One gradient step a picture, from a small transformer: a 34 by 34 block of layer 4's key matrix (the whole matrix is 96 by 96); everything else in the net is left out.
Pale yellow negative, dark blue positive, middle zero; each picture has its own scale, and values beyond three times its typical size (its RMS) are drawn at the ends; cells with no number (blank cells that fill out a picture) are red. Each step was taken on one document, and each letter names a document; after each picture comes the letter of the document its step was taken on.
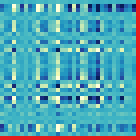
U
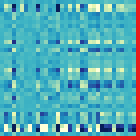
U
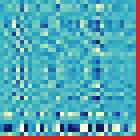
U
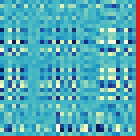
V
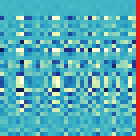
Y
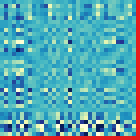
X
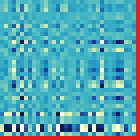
V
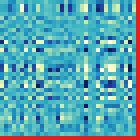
V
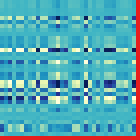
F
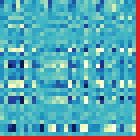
F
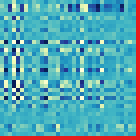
V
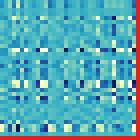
F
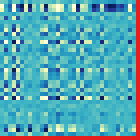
U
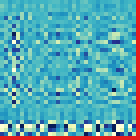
X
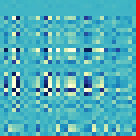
Y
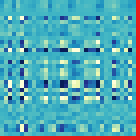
F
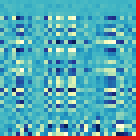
X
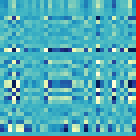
F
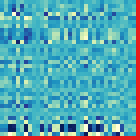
X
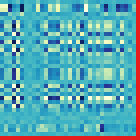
U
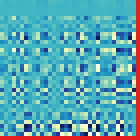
Y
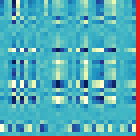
F
